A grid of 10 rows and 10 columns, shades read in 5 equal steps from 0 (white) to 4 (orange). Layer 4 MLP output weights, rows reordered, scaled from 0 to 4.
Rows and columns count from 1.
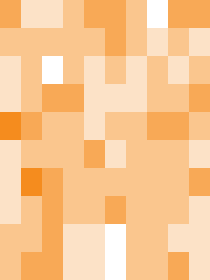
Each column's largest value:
4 4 3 3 3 3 2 3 3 3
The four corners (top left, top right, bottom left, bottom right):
3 3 2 1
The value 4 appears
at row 5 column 1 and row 7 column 2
